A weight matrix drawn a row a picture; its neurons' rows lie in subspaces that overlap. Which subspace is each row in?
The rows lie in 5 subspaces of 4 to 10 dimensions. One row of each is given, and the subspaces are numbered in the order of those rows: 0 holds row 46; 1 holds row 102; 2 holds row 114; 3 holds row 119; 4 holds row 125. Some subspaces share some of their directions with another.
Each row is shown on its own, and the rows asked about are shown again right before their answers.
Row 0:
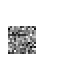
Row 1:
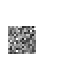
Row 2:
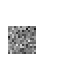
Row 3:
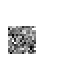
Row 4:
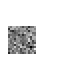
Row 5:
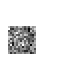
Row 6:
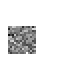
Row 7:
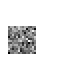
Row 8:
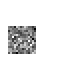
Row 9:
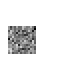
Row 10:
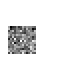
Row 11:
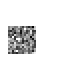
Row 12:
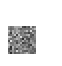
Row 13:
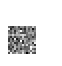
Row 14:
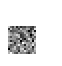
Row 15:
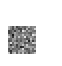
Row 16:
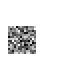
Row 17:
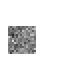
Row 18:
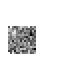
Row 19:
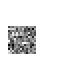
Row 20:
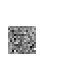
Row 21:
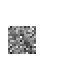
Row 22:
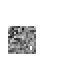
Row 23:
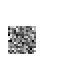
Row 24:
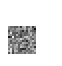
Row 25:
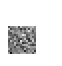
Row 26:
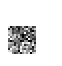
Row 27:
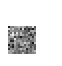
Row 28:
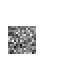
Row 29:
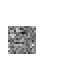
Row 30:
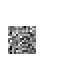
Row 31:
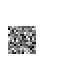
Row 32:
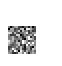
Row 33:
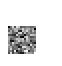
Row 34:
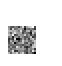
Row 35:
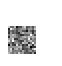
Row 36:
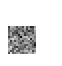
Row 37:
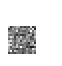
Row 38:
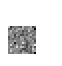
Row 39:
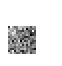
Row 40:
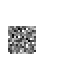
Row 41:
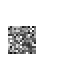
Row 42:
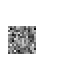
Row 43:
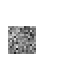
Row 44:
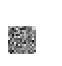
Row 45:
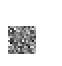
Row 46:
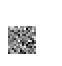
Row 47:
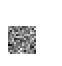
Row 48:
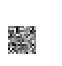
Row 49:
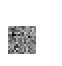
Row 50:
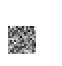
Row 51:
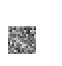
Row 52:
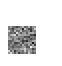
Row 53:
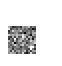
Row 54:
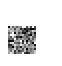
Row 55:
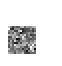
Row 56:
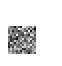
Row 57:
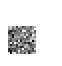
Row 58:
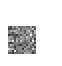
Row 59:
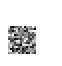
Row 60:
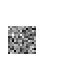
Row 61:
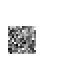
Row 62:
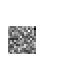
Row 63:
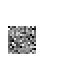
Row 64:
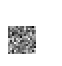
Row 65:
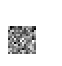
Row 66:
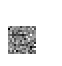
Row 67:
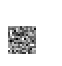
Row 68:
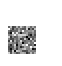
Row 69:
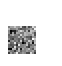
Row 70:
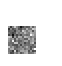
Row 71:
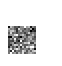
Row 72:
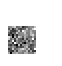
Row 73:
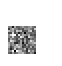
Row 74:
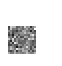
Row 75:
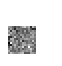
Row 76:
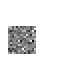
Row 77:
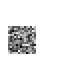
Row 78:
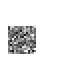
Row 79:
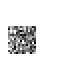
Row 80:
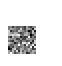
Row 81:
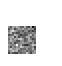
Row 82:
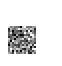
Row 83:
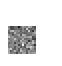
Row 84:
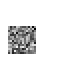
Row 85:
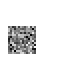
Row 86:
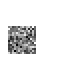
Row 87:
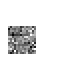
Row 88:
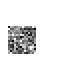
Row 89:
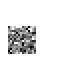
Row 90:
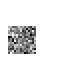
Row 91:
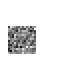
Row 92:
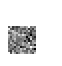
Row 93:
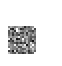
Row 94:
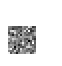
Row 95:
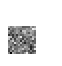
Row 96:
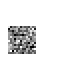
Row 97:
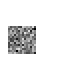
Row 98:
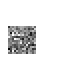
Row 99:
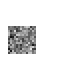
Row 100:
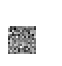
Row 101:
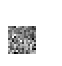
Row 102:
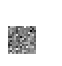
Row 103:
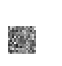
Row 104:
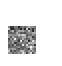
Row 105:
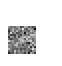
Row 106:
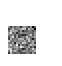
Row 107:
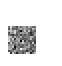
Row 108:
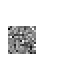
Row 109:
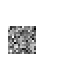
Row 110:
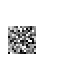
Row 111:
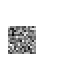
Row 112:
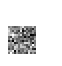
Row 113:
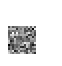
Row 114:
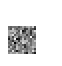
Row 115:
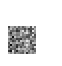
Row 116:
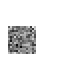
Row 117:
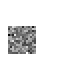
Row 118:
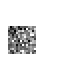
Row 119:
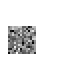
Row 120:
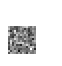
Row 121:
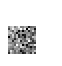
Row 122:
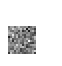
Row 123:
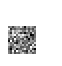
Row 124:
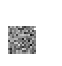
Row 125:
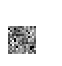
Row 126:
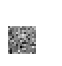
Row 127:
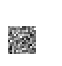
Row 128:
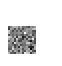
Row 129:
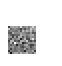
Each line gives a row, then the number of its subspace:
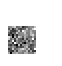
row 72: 3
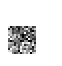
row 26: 0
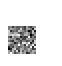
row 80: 0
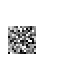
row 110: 0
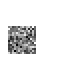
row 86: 2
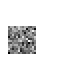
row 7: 0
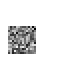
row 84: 4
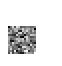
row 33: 4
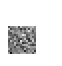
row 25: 0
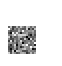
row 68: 2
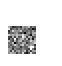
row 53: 0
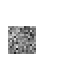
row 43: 4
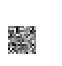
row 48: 4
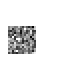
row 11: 2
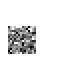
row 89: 0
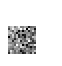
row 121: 3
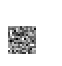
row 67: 4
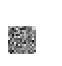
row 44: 4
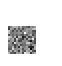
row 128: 0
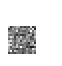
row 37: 1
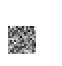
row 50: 2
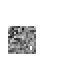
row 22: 4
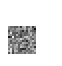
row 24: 2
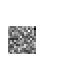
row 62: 2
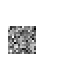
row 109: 2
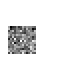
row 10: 3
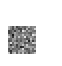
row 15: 0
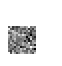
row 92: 3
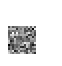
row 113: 4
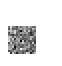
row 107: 3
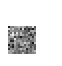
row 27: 4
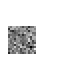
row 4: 3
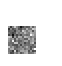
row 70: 3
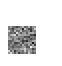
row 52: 0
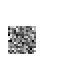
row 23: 4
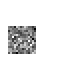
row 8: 2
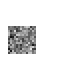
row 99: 4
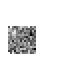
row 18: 3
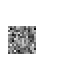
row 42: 4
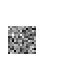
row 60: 0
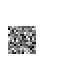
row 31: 0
